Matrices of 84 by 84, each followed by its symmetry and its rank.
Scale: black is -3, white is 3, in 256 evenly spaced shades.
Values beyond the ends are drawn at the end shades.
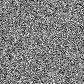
neither, full rank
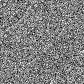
symmetric, full rank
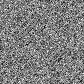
symmetric, full rank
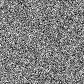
neither, full rank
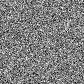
neither, full rank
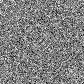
symmetric, full rank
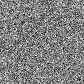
symmetric, full rank
